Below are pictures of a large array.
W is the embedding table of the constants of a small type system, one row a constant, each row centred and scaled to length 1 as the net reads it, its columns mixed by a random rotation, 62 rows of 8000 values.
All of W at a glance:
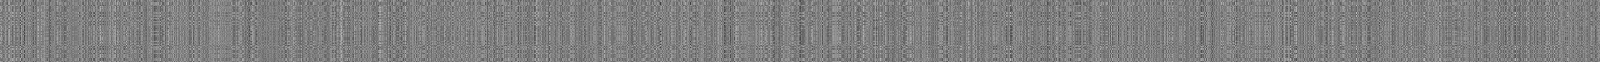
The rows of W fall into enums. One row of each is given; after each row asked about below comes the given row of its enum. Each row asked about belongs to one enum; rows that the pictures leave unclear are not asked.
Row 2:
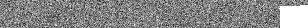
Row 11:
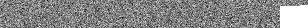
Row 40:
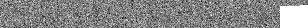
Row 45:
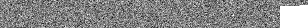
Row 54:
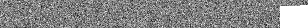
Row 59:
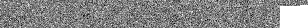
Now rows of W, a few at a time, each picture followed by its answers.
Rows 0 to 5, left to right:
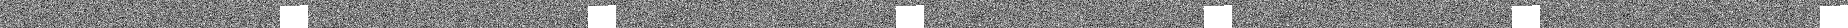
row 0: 11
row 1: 54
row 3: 2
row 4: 2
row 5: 59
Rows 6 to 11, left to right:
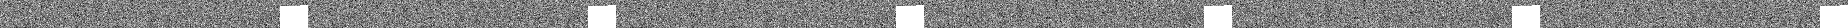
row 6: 54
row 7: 11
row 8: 54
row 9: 40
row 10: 40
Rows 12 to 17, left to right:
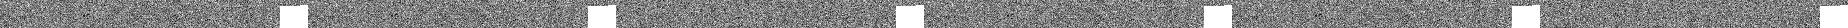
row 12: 59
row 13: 59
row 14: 11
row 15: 59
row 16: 59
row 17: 54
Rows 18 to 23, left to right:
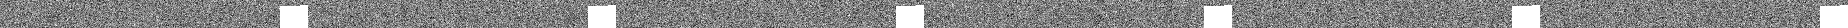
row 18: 2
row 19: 40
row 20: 45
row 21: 59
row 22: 11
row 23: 11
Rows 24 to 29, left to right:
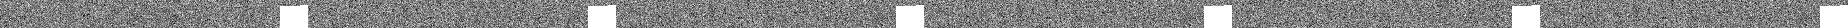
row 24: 59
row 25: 11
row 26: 40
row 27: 40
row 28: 45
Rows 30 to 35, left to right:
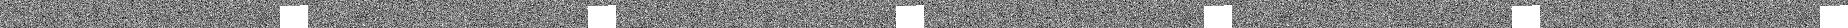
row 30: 40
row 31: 2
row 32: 54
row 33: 40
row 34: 2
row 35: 40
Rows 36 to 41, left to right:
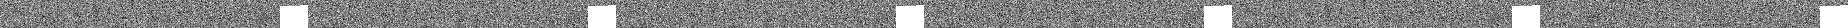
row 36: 40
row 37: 54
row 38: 54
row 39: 54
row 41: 2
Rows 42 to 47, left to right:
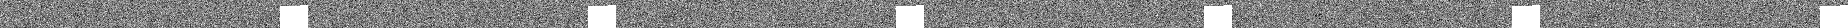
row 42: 54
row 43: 11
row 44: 2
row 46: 59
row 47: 2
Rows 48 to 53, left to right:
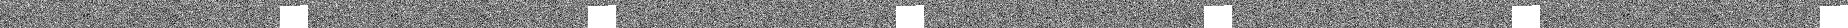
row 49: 59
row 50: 11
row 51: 40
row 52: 11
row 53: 59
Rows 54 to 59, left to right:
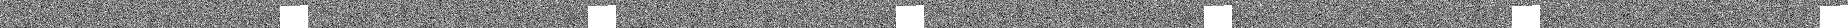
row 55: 40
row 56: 54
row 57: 40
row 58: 59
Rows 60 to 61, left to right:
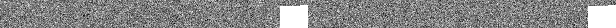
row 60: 59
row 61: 54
